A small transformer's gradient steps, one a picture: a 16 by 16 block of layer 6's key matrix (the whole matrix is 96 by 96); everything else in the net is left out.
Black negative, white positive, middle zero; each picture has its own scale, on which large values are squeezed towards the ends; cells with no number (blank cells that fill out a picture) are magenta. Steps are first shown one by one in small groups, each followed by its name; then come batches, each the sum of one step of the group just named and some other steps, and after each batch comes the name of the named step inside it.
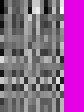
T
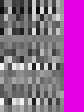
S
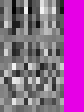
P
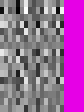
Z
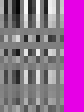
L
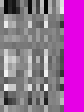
Z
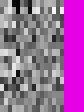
Z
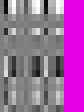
L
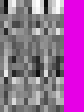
P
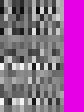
S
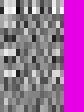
Z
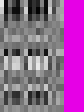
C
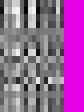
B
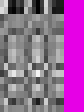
B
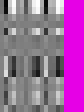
B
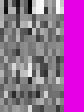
B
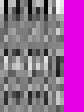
C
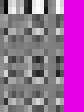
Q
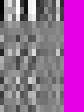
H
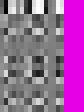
Q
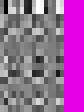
Q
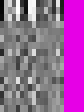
H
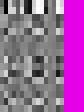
Q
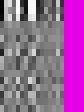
H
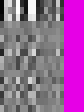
H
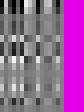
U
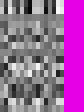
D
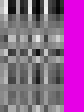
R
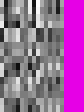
R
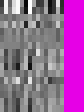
R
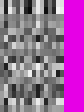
D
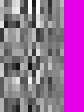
R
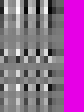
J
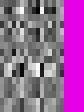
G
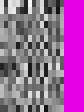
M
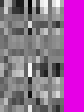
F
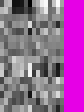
F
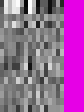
M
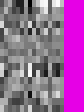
F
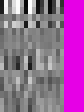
J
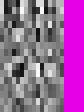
G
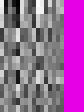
J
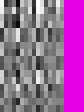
J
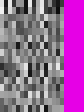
M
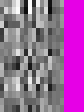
J
